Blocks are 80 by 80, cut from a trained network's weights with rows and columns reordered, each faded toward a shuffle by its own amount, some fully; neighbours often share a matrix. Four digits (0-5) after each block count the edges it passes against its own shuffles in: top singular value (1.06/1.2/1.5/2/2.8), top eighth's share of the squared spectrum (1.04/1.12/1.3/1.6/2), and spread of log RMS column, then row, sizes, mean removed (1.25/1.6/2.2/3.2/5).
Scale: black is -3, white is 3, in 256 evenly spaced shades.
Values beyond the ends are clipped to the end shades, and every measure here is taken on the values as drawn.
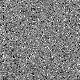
2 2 1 0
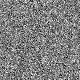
1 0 0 0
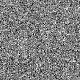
3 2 0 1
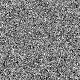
0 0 0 0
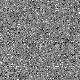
3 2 1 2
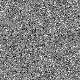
2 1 0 1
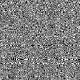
3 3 1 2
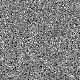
1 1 0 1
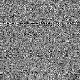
3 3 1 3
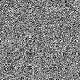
3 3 0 2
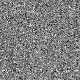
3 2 0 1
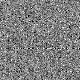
2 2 0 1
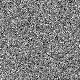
0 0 0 0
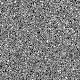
0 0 0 0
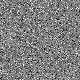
0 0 0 0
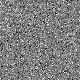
0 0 0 0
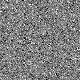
1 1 0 0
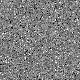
1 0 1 0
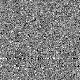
2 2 0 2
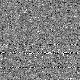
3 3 0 2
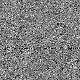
2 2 0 1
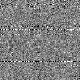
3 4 1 3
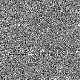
3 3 1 2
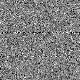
2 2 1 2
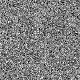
2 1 0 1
